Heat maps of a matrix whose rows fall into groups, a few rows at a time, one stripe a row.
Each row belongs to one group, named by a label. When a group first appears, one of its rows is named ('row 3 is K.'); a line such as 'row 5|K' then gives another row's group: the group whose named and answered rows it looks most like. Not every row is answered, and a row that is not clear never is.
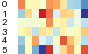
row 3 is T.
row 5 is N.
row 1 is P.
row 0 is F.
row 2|F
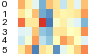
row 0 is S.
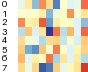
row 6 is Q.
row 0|T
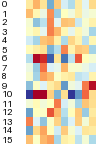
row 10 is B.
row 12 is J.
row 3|P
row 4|J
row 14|B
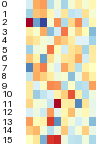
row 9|T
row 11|F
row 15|P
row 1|B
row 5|J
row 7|B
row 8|B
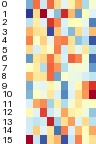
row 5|Q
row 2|P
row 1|B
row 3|S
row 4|F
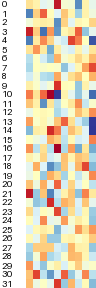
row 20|Q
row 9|F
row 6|N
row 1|B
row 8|N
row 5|S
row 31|Q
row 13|F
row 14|P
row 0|F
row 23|Q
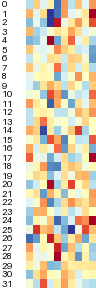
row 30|B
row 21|T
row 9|J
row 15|T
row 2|N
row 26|J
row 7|Q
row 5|F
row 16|Q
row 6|P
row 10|T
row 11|S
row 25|B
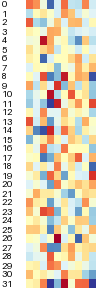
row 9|Q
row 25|S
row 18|Q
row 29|P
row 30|F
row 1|B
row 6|N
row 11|N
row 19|T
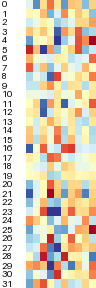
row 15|Q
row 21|J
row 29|S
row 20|J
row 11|T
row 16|B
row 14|Q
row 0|J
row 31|B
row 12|N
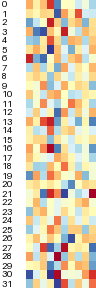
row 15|S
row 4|J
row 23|B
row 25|J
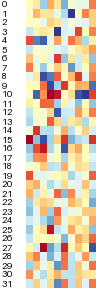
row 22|P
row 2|T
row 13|J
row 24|N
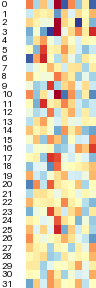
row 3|N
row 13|B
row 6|B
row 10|Q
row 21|B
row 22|F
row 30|T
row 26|F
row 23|J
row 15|T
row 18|N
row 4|B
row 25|Q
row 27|S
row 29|N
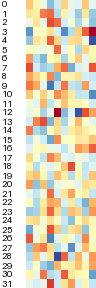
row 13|S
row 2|P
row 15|N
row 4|P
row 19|S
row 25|J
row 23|J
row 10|F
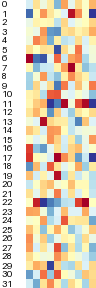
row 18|J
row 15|T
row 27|Q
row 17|F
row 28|F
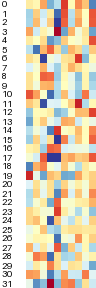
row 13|B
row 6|N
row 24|S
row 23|F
